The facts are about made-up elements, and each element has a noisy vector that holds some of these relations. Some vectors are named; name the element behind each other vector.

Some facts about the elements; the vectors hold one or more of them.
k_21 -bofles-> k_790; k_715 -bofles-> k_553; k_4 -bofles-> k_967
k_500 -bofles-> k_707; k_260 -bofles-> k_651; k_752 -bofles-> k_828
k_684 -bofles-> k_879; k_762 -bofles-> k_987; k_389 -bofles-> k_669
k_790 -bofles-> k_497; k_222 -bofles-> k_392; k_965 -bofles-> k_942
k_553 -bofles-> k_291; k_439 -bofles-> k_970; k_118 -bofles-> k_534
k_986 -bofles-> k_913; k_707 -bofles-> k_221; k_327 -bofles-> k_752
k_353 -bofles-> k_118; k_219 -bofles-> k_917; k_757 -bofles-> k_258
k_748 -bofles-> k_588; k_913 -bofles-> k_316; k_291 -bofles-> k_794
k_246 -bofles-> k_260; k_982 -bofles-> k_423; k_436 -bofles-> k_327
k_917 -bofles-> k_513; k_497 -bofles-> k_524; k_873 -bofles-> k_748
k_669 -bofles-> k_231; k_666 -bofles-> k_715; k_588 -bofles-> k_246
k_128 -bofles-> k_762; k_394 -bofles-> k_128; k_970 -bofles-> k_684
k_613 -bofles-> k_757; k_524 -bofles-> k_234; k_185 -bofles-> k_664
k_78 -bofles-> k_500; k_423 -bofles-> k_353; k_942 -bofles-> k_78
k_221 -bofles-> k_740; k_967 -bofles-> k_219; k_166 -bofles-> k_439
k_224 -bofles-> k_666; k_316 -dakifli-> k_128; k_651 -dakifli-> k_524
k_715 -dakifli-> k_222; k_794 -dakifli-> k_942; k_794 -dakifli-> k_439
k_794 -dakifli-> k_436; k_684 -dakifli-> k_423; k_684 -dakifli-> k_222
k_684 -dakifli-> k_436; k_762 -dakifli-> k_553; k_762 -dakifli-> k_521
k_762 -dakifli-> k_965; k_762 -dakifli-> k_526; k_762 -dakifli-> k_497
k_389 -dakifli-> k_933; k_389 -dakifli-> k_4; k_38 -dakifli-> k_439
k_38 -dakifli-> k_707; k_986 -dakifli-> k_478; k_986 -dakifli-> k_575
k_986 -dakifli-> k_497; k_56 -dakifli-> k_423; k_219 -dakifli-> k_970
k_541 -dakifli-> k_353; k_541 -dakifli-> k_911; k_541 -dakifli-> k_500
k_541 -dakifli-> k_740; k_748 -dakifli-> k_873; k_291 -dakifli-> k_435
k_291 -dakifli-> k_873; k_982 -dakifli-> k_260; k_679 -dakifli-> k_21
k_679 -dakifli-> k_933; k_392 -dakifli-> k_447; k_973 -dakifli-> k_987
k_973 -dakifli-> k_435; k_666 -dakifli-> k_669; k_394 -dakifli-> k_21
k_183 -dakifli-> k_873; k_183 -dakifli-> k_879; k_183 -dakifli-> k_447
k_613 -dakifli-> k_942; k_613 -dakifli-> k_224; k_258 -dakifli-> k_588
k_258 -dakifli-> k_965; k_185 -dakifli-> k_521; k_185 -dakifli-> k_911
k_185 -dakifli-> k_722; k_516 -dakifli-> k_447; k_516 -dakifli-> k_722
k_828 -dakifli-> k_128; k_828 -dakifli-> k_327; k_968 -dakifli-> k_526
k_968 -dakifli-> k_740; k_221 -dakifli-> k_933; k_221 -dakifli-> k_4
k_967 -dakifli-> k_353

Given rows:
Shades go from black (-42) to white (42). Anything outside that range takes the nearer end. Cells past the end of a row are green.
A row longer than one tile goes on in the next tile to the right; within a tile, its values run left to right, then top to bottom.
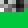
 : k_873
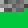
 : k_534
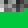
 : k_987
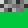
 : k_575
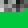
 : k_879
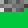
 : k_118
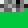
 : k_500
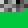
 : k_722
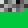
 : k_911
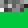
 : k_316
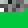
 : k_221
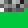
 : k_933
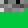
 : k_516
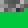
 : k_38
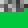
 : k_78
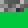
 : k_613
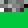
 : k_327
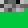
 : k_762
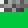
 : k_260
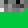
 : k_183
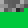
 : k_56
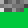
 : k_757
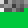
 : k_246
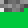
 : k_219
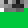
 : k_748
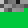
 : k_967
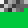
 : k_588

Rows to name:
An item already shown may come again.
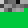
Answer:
k_968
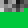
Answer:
k_879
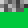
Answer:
k_78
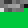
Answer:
k_666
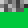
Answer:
k_78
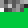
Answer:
k_828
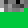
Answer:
k_183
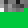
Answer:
k_973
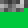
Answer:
k_794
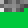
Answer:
k_166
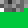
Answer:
k_389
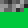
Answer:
k_715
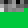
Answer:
k_291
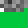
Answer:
k_394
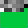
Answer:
k_128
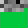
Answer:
k_185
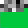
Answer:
k_965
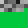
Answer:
k_258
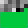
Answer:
k_942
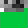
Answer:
k_748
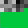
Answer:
k_447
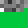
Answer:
k_679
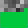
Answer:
k_684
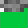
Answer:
k_982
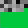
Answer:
k_553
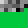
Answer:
k_707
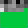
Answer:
k_291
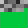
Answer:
k_258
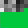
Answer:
k_435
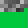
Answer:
k_613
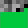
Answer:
k_224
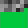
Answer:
k_715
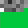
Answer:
k_679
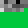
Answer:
k_392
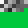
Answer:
k_588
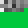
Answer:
k_651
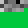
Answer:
k_185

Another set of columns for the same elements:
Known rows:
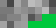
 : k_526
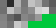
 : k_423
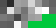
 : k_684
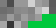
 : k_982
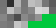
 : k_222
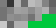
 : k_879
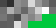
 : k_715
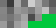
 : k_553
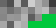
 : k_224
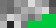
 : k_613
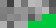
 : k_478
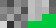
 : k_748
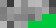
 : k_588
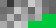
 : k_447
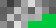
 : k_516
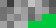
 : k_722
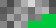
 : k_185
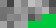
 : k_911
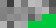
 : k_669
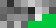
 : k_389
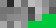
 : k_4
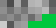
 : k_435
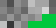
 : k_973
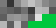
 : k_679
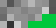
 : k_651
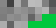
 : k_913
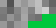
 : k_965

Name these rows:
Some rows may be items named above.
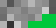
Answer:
k_651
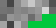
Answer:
k_258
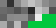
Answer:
k_389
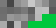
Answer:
k_394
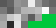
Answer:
k_794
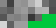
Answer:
k_740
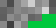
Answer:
k_967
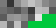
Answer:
k_679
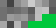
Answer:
k_394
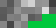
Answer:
k_541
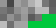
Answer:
k_500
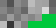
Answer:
k_973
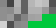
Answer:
k_873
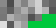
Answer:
k_707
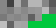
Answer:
k_987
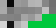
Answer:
k_128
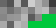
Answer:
k_224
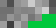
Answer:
k_986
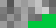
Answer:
k_965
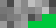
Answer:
k_353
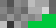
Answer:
k_973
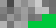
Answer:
k_78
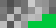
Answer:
k_183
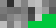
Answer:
k_933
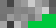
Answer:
k_219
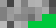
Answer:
k_246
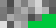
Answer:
k_707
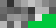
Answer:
k_679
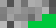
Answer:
k_260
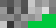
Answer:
k_291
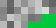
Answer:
k_942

